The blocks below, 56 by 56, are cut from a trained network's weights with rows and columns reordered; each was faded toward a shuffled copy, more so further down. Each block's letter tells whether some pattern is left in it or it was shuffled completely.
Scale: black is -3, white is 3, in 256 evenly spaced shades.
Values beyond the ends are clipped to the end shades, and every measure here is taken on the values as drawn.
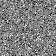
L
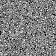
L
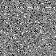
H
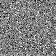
L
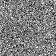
L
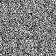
H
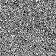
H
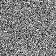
L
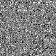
H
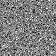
L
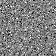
L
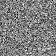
L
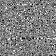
H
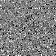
H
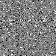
H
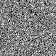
H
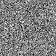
L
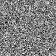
H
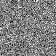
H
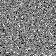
L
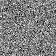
L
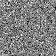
L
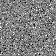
L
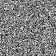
H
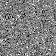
L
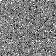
H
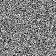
H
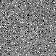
H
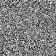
L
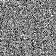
L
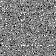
H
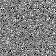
H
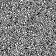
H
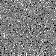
H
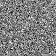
H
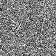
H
